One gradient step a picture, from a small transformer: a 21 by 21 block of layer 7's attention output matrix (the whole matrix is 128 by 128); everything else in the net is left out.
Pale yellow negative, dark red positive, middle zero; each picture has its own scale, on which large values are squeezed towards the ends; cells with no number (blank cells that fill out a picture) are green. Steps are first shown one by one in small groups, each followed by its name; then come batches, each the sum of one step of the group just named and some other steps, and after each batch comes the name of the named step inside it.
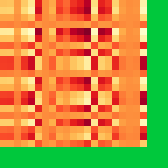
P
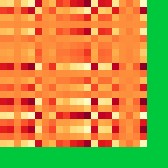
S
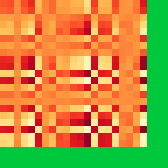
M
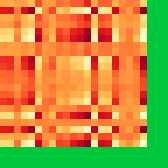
S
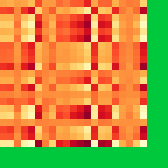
S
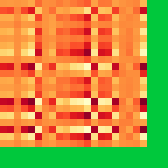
S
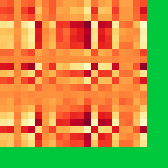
P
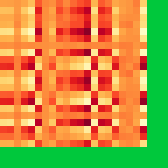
P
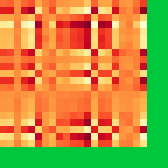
M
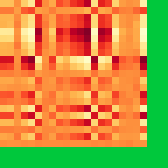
P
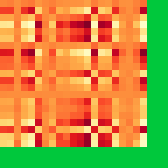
M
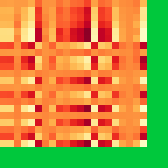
P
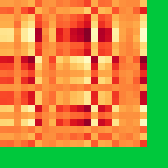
P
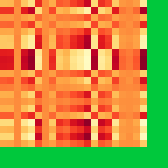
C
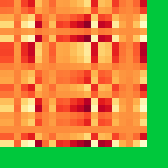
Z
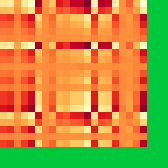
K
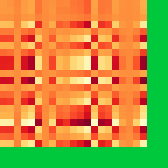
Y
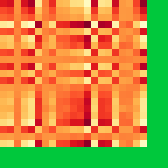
Z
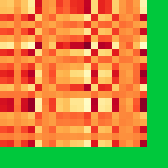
K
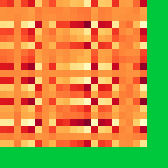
Y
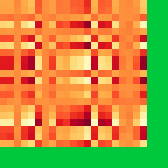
Y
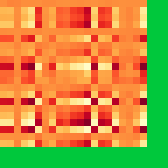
Y
